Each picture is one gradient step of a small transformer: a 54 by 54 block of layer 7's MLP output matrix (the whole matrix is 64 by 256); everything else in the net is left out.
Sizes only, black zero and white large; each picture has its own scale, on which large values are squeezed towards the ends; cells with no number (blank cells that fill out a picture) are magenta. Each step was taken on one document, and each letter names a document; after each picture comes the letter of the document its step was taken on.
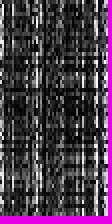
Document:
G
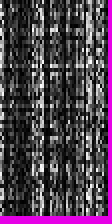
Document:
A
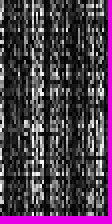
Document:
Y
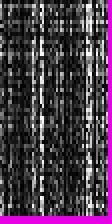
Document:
A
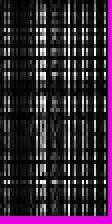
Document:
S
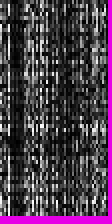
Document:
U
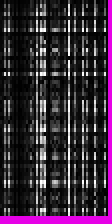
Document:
S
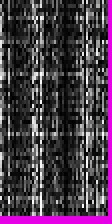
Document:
U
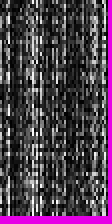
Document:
U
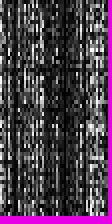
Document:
U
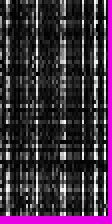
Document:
G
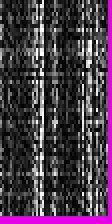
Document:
A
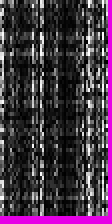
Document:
A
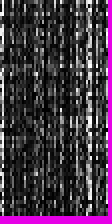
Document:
A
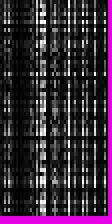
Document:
S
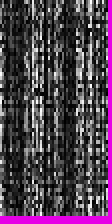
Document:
A
